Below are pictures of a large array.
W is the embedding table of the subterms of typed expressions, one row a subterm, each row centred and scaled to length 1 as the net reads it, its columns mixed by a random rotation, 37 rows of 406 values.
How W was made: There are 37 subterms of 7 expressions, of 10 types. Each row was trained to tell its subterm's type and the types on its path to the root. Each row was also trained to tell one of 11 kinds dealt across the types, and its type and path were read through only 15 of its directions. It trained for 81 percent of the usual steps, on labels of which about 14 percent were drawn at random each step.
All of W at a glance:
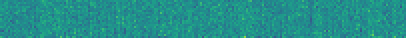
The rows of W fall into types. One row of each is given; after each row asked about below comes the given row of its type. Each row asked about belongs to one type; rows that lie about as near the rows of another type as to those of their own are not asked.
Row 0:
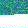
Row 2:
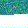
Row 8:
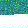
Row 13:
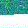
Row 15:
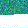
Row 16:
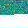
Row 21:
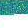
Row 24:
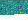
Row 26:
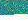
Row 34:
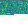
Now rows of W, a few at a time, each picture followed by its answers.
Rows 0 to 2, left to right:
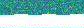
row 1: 26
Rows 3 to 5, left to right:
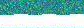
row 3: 16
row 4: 0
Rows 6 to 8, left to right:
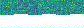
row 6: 0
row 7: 8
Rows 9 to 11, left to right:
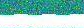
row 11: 21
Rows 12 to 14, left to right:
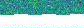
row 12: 24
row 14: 0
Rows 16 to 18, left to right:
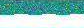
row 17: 26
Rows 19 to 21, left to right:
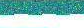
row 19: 8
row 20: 0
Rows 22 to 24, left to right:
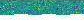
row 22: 16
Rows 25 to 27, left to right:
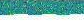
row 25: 16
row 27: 21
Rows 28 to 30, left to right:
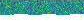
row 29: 15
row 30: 16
